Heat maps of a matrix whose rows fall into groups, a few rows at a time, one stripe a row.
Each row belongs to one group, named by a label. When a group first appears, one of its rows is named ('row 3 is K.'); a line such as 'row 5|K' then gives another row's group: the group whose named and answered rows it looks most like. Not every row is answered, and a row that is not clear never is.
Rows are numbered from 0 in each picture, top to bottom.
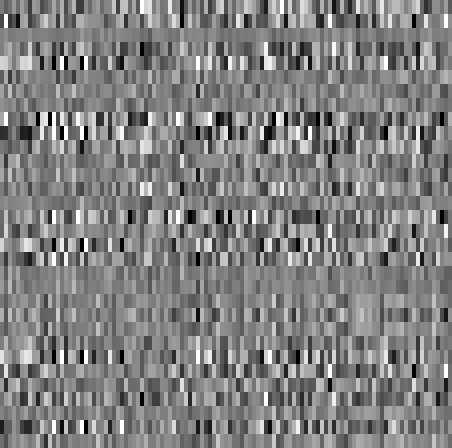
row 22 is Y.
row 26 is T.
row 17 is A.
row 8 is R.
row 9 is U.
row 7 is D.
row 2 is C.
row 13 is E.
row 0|E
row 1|T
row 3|C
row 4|A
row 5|T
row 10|E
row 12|Y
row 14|C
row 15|R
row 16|T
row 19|Y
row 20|Y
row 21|D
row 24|A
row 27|Y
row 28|C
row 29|D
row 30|U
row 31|D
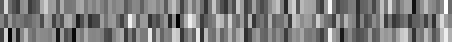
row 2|T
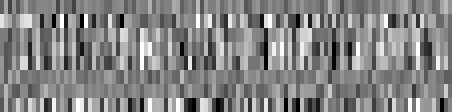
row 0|T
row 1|A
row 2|E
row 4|E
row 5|Y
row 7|R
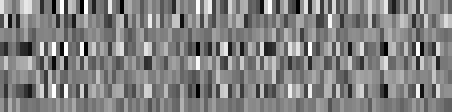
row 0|A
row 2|D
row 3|U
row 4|A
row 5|D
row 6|U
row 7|Y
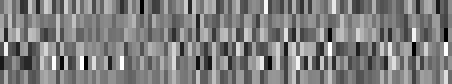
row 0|C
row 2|Y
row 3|T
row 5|T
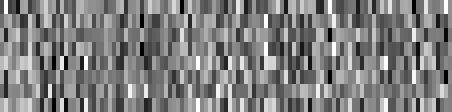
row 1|C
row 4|A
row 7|A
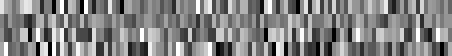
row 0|A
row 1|U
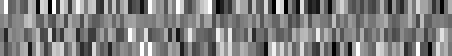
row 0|R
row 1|A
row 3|E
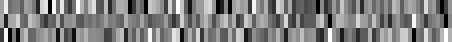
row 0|R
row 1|Y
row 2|T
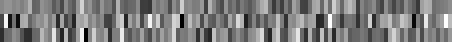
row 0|C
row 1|T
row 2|U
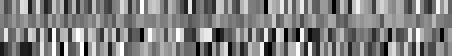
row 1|D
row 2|R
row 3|U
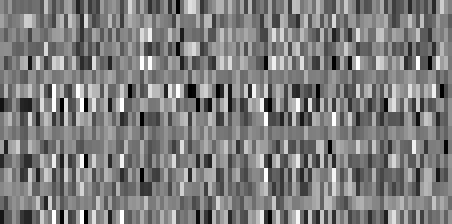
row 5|C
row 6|R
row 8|C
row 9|C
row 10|Y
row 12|C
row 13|C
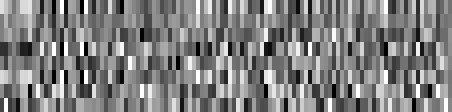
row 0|A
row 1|A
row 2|C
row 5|A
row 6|E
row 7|T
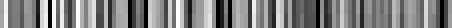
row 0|R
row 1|R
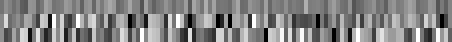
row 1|R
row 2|E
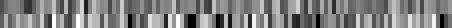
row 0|U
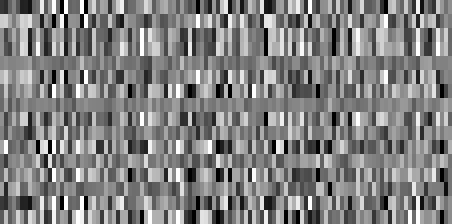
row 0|U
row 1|A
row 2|E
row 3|E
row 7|T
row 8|E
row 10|R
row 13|Y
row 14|U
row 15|R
